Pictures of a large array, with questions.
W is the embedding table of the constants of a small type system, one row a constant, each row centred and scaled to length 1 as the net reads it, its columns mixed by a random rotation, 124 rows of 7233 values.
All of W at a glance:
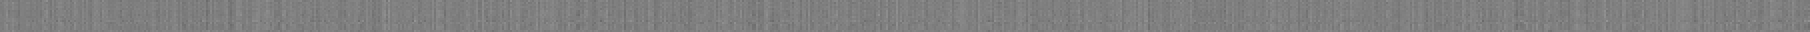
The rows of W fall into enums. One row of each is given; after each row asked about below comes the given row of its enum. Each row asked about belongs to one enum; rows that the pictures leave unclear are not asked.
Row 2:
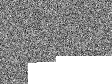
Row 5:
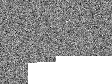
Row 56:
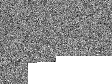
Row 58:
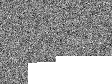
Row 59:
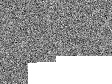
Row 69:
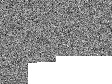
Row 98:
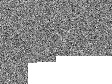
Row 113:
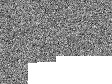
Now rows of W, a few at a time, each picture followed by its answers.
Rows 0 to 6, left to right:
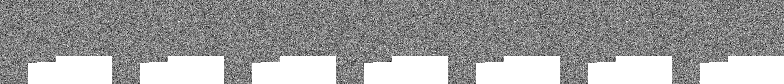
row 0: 69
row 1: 5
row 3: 56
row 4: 5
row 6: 113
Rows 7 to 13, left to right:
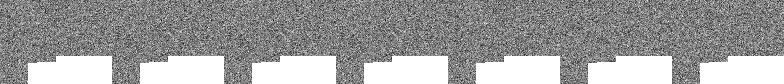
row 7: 113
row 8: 98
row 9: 98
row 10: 98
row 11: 113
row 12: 69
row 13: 2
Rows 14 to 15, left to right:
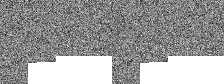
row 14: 69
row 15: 56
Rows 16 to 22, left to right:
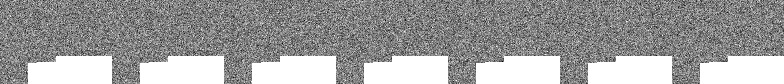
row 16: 2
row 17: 2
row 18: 113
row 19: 98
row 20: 56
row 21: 5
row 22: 69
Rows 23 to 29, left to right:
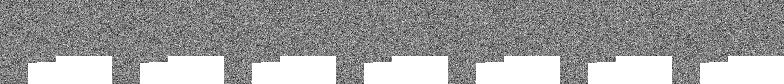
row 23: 69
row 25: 113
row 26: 5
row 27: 113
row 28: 5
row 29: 98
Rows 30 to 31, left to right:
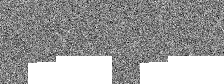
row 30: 98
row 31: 59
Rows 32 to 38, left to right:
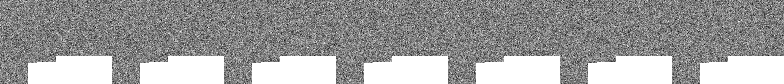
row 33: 98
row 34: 58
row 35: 2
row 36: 2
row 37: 69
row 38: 5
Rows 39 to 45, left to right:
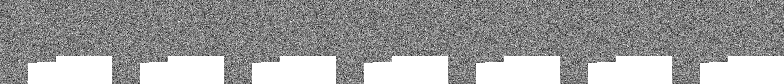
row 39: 113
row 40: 5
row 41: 5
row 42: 2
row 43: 69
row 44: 69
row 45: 69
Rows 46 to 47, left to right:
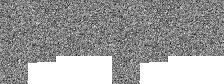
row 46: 113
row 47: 113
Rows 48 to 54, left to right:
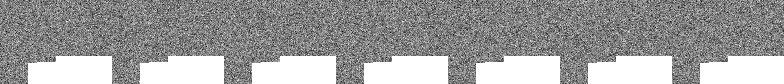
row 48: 5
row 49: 113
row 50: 2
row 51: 5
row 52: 69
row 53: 98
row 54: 69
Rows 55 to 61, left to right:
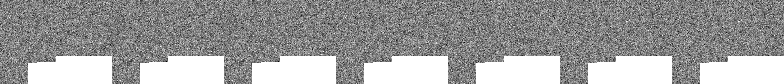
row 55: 58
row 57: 56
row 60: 5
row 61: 5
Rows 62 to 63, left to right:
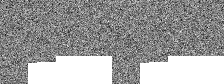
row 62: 69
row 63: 98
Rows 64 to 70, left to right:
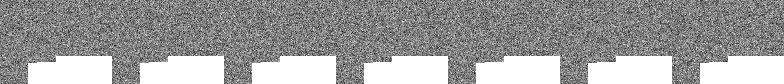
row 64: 69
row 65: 2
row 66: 2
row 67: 5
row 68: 2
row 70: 56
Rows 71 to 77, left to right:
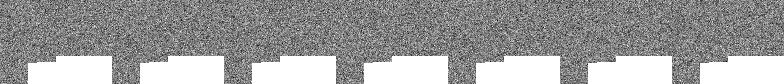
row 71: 113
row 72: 98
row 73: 113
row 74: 2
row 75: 98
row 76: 69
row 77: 56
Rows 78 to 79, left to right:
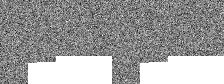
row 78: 5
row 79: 2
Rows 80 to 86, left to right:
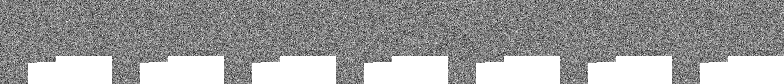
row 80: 5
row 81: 2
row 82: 2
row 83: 58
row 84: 98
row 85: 2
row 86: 2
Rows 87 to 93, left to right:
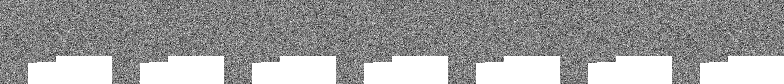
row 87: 98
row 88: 113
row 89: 5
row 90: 113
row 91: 5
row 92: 69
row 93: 98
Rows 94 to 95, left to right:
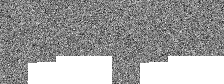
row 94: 113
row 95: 98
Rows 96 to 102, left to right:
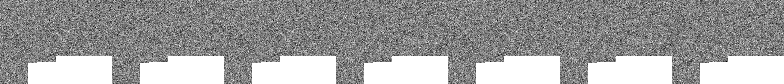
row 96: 98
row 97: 69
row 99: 58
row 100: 98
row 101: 58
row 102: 56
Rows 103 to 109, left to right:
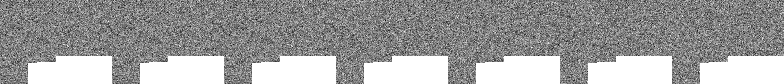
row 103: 69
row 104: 69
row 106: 98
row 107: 58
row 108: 113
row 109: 2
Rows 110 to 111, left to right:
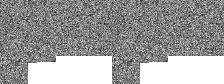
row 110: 56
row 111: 56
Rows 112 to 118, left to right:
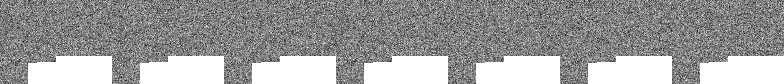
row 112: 56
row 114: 58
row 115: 56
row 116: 5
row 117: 69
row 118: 2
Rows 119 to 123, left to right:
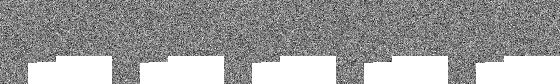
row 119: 98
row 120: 2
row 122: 56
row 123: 59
